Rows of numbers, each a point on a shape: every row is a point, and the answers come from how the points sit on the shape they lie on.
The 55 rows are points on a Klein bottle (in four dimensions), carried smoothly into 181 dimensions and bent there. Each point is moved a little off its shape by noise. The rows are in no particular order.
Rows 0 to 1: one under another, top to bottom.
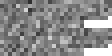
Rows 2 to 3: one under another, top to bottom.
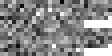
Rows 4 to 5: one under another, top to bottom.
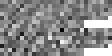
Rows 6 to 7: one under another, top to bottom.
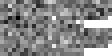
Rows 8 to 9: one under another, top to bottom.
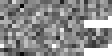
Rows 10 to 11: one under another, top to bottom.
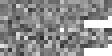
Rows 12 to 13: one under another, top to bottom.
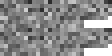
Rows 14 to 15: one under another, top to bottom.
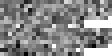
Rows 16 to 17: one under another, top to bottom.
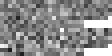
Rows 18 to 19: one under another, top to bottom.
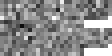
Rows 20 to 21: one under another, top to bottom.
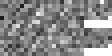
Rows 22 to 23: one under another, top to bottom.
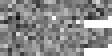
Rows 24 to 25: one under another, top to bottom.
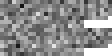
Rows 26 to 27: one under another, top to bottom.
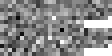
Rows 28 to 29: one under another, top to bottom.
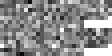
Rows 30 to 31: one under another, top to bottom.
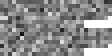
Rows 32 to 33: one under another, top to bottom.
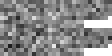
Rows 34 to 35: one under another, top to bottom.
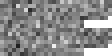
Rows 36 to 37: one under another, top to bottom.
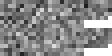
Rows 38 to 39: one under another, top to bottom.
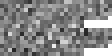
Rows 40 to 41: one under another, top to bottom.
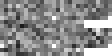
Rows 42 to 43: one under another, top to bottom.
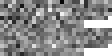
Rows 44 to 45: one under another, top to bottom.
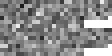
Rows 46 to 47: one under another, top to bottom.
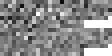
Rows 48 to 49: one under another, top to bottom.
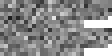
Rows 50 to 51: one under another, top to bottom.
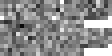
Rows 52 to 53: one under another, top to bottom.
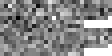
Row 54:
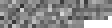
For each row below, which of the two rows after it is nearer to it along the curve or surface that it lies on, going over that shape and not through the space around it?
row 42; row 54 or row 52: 52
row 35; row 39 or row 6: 39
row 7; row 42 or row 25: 25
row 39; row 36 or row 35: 35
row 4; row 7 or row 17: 7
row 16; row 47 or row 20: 20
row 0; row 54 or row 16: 54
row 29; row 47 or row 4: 47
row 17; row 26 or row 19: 19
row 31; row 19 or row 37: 19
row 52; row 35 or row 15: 15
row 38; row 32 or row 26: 32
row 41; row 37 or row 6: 6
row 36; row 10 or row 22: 22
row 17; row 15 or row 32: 32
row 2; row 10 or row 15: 15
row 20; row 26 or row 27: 27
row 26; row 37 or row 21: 21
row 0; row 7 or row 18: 18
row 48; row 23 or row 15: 15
